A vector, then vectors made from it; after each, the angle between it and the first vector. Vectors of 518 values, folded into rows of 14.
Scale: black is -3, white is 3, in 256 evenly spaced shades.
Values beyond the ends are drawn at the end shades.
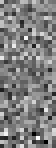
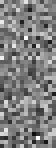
nearly parallel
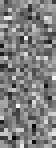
partly aligned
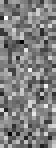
orthogonal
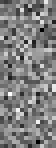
orthogonal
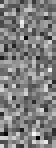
nearly opposite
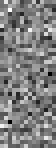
orthogonal
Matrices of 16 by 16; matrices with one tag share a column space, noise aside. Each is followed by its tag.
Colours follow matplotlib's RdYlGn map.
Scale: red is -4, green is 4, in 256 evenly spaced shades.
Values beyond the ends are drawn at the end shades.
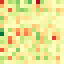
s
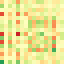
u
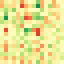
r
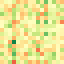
u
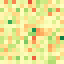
s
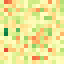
s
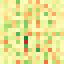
u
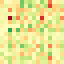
r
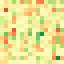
s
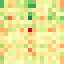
r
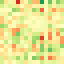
s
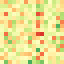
u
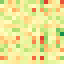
s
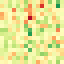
r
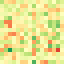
u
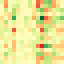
r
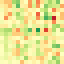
r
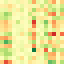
u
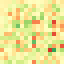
u
